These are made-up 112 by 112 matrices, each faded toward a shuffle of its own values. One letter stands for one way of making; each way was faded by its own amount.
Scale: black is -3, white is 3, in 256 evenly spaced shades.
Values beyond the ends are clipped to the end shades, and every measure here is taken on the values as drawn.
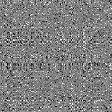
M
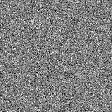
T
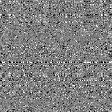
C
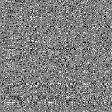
C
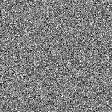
T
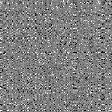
M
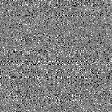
C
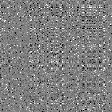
M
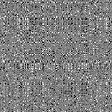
M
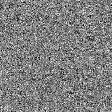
T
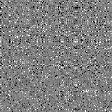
M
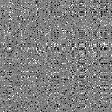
M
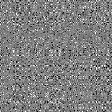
M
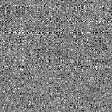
C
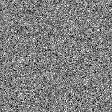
T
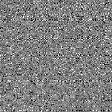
C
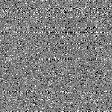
C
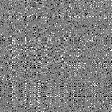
M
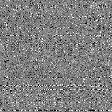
C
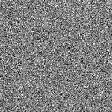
T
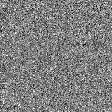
T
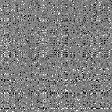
M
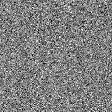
T
